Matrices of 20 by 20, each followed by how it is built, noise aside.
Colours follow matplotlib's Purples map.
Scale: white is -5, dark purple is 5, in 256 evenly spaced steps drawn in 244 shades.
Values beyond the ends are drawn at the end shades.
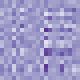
low rank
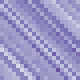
Toeplitz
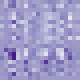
low rank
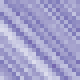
Toeplitz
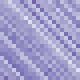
Toeplitz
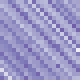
Toeplitz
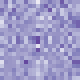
low rank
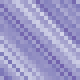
Toeplitz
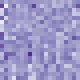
low rank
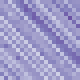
Toeplitz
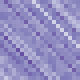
Toeplitz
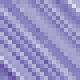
Toeplitz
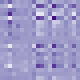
low rank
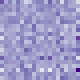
low rank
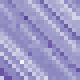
Toeplitz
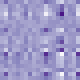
low rank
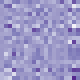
low rank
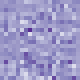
low rank
